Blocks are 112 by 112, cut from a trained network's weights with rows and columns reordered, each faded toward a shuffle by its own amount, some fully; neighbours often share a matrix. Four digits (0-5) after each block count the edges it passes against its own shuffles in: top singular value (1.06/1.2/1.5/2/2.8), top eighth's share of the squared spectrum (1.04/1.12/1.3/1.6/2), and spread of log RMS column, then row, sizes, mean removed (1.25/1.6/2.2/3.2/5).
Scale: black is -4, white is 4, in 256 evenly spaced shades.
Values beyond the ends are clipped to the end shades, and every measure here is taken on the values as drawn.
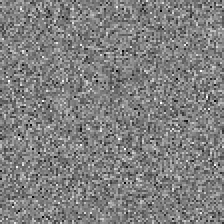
1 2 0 1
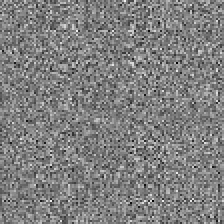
4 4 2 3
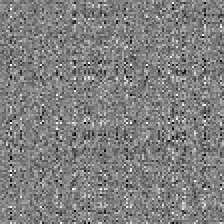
4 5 4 2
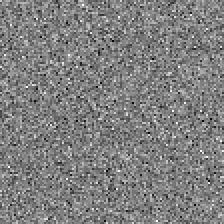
0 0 0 0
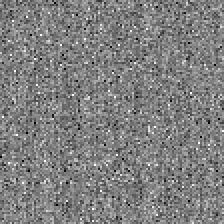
2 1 0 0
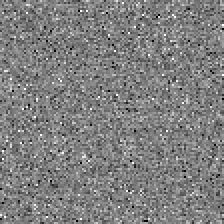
1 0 0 0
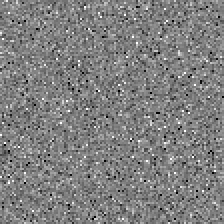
0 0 0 0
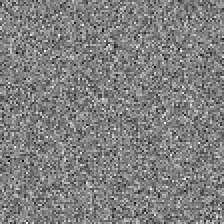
0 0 0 0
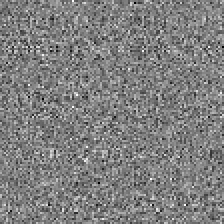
3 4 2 3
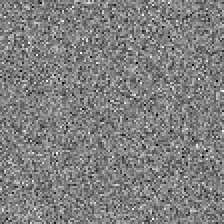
0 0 0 0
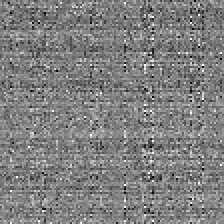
4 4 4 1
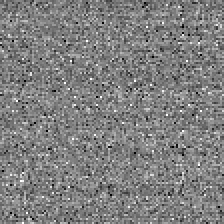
2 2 1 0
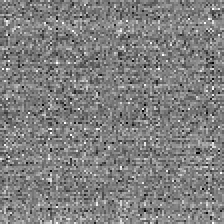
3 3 3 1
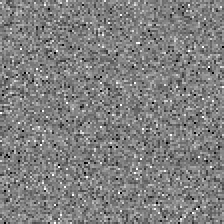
0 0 0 0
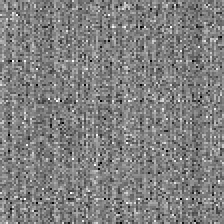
4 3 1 3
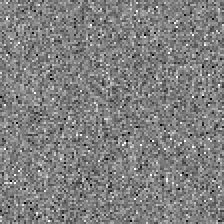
1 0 0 0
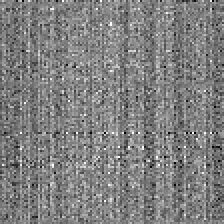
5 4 1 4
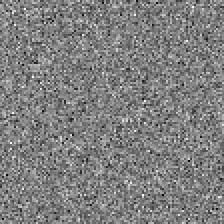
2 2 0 0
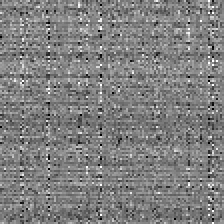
4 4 4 1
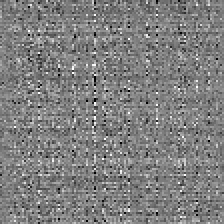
4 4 4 1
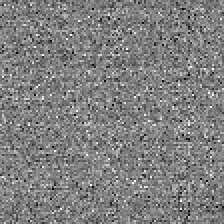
2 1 2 0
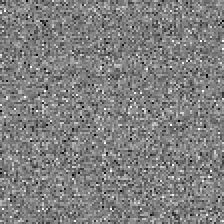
2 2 2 0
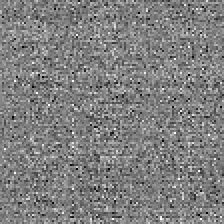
3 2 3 0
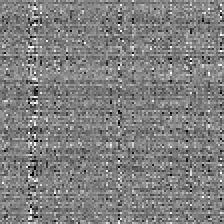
4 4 4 1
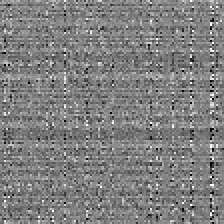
4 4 4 1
